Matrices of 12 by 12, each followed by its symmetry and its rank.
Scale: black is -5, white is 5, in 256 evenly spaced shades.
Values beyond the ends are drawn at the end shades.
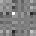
symmetric, rank two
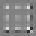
symmetric, rank one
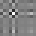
symmetric, rank one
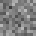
neither, full rank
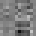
neither, rank two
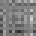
antisymmetric, rank two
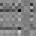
neither, rank two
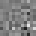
antisymmetric, rank two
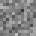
neither, full rank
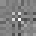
symmetric, rank two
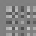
symmetric, rank one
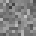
neither, full rank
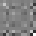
symmetric, rank two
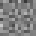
antisymmetric, rank two
